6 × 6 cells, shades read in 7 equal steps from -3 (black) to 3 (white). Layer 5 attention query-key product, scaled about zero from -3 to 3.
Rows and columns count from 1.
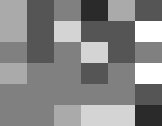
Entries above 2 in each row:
0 1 0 1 0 0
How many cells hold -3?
0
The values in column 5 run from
-1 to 2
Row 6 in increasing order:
-2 0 0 1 2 2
